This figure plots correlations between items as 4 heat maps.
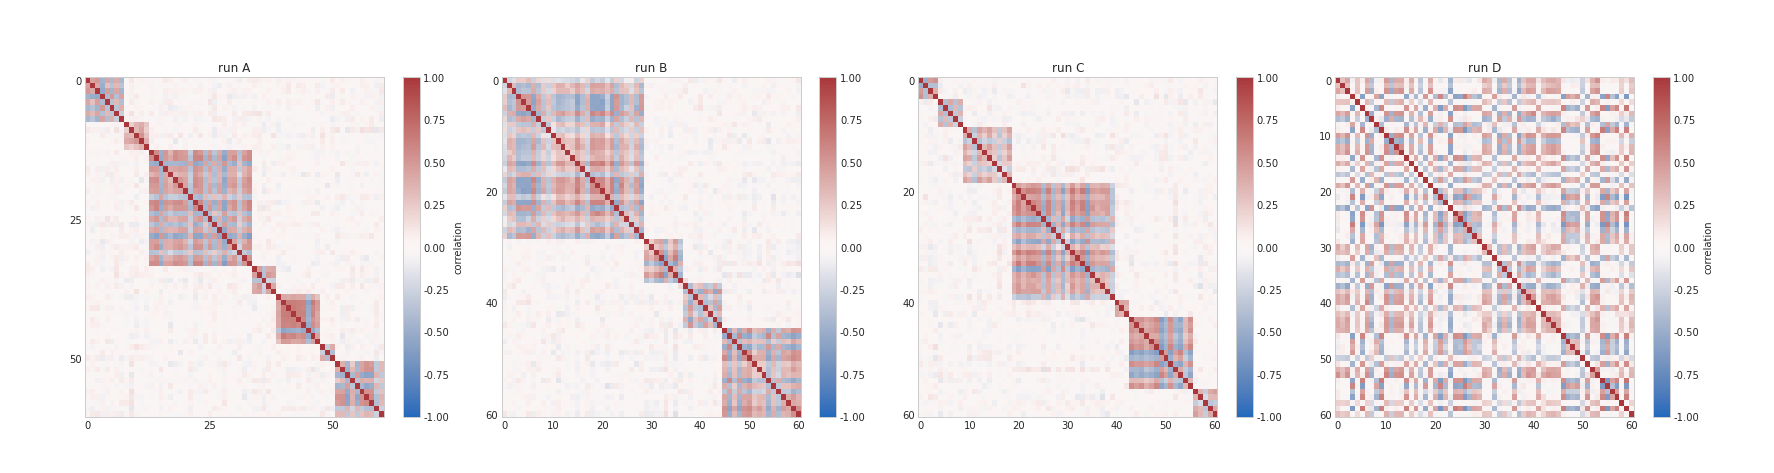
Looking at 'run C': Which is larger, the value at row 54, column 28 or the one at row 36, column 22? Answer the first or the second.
the second
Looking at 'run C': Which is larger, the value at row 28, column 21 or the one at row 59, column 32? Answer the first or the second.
the first
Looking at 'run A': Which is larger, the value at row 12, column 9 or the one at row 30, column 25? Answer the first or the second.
the second
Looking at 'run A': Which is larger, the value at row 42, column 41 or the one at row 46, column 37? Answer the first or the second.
the first
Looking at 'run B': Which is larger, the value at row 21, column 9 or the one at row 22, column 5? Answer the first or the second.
the first
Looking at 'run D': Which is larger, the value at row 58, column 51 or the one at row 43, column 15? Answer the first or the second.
the second
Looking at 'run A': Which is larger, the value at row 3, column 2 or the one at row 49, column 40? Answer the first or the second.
the second
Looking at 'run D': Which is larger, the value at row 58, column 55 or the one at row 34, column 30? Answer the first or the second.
the second
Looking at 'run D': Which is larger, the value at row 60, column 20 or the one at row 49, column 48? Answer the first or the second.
the second
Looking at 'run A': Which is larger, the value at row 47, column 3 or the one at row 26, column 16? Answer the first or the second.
the first
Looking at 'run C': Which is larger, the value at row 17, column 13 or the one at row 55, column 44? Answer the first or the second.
the second
